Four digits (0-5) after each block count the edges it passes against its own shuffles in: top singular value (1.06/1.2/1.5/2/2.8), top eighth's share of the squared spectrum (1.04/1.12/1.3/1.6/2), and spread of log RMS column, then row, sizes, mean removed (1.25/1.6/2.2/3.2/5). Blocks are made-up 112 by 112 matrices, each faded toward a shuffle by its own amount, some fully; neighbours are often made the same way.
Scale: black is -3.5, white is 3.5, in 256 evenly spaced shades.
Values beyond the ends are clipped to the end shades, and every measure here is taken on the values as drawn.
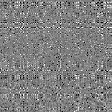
5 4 3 3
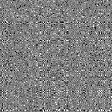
5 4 3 3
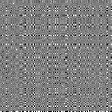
5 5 4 4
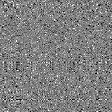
4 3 1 2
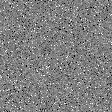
0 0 0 0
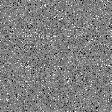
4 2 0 1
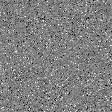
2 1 0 0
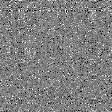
4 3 2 2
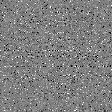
3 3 0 2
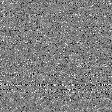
2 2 0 3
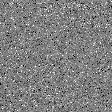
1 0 0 1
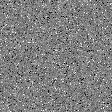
0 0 0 0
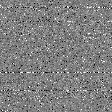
2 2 0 2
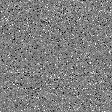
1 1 0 1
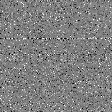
4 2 0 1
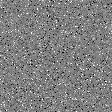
1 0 0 0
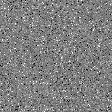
3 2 0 1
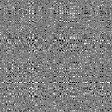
5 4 3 3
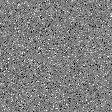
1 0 0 0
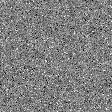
0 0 0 0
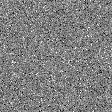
0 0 0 0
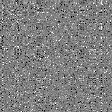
4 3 2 2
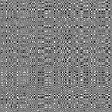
5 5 4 4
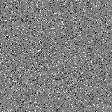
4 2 1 1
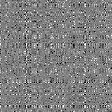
5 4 3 3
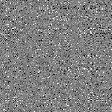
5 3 2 2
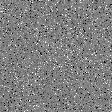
3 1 0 0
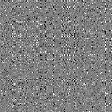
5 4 3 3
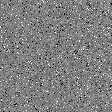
2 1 0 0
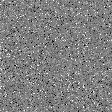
2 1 0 0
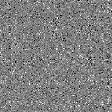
4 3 2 2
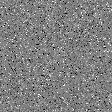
1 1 0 0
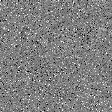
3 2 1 0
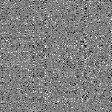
4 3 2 2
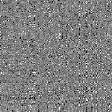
4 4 3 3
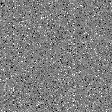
3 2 1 0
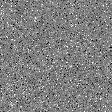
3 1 0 0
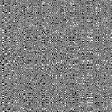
5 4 3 3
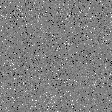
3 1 0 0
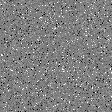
2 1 0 0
